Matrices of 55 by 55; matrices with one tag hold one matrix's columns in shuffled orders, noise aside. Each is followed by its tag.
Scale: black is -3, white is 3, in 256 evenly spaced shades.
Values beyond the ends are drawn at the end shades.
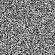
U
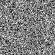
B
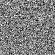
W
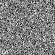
B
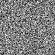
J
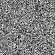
U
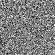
W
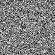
J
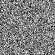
B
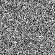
B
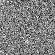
J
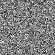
J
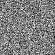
U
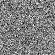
W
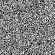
B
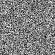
U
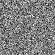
W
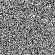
W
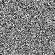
W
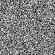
B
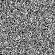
B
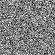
W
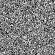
B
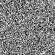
B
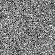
U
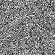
W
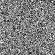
J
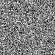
B
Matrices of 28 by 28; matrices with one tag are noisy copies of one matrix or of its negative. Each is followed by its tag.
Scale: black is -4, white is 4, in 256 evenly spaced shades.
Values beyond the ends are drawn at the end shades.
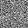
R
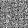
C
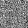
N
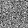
R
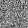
N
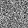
R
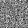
C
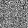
N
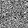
R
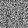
C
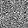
R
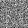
C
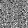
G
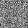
N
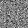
C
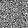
G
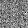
G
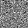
R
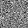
R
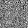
N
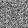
C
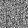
C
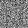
C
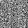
G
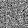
C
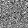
R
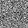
R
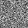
R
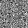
G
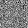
N
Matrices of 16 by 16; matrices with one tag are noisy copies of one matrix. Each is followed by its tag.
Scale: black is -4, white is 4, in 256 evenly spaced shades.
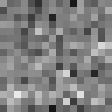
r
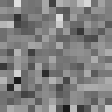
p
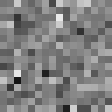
p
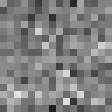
r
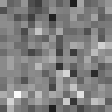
r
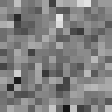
p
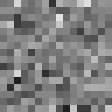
p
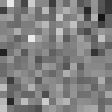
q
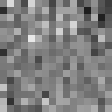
q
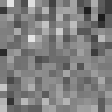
q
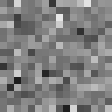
p
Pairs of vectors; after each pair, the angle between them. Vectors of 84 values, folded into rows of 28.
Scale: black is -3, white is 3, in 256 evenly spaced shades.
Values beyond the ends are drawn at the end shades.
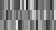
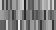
partly opposed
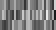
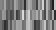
nearly parallel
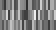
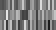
partly aligned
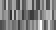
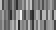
partly aligned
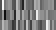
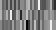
orthogonal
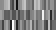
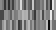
partly opposed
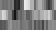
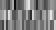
partly aligned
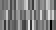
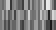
partly aligned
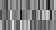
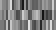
orthogonal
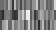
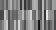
partly aligned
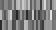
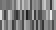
nearly parallel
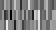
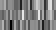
orthogonal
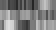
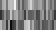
partly opposed
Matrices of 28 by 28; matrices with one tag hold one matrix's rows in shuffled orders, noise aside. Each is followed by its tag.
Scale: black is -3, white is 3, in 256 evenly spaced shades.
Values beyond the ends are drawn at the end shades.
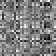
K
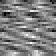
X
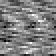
X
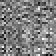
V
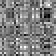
K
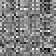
K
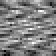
X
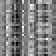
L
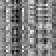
L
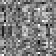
V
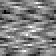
X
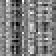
L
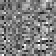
V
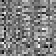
V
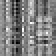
L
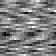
X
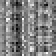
L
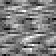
X
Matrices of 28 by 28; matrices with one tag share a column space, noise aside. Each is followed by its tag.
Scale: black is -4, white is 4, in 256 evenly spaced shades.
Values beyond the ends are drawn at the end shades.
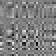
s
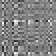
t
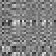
t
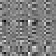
t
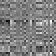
t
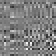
s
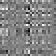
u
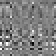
s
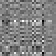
t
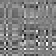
s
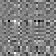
t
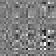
s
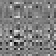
s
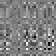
s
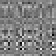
s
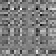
u
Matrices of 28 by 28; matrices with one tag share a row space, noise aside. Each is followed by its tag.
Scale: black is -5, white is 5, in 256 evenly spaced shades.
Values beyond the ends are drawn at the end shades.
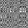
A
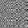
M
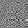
M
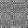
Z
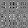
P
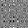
P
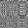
A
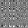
P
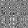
P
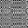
Z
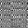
Z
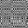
Z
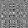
P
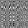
P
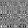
A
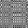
Z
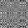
A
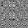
P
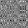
A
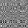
A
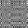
Z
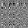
P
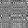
Z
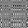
Z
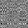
A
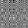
P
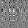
P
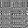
Z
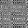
Z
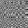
M
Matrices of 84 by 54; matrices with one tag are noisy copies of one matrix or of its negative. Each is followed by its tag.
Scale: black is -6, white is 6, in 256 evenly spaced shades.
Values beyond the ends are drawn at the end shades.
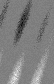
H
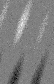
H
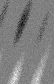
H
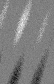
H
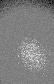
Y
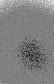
Y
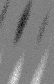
H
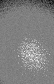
Y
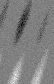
H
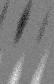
H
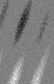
H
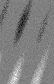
H
